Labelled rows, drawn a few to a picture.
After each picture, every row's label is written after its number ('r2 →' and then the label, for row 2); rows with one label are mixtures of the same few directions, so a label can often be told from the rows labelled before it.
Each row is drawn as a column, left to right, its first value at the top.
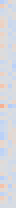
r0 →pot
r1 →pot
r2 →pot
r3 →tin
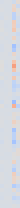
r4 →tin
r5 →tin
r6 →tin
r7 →tin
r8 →pot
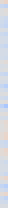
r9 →pot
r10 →pot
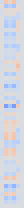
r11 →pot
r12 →pot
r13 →pot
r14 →pot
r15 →tin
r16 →tin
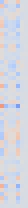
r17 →pot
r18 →pot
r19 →tin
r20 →tin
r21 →pot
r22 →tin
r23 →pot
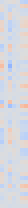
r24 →tin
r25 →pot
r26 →tin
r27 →pot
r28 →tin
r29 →pot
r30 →pot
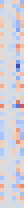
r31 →pot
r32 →pot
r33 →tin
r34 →pot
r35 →tin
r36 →pot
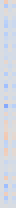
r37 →pot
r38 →pot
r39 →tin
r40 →pot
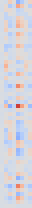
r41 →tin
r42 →tin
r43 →pot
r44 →pot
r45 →pot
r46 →pot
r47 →tin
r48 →pot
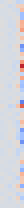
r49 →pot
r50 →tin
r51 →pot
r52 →tin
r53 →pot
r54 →tin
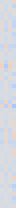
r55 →tin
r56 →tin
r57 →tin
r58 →pot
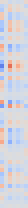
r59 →tin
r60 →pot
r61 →tin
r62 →tin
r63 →tin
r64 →tin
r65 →pot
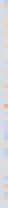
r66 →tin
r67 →pot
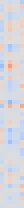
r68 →tin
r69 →tin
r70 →tin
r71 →tin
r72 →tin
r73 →pot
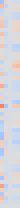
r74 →pot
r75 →pot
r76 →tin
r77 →tin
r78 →tin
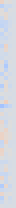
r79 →pot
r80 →tin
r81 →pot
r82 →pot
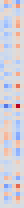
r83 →tin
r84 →pot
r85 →pot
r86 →pot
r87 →pot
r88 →pot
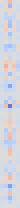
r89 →pot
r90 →tin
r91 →pot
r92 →tin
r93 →tin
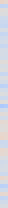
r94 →pot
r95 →pot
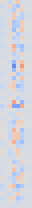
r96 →pot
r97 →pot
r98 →pot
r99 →tin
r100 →pot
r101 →tin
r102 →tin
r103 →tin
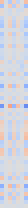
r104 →pot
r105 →pot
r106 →pot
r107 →pot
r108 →pot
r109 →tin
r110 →pot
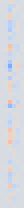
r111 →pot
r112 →tin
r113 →tin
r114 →pot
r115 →tin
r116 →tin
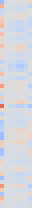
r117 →pot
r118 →pot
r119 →tin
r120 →tin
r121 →tin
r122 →tin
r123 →tin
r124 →pot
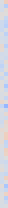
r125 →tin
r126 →pot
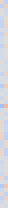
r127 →pot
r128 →pot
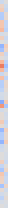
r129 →tin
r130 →tin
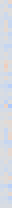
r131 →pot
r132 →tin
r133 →pot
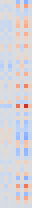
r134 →tin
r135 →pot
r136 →tin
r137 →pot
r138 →pot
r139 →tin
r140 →pot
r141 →pot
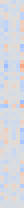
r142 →pot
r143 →tin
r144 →tin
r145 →pot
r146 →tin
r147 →tin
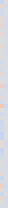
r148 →pot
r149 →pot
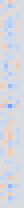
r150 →pot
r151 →tin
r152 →pot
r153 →pot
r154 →tin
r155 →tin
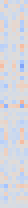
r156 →tin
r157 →pot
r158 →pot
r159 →tin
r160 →pot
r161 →tin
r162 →pot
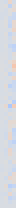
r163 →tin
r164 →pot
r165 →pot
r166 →tin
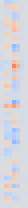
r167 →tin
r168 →pot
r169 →pot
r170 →tin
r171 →tin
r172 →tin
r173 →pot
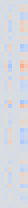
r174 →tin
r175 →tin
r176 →tin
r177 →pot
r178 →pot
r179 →tin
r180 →tin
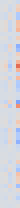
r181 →tin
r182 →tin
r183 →tin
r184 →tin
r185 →tin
